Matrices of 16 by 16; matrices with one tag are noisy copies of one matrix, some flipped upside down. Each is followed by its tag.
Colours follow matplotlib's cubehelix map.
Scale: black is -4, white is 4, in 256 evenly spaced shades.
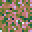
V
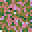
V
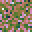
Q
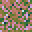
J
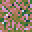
J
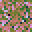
J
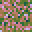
J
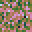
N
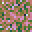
N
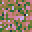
N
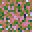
N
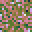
Q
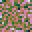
Q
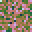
V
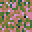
N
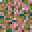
V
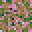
V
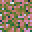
Q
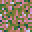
Q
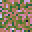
Q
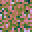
Q
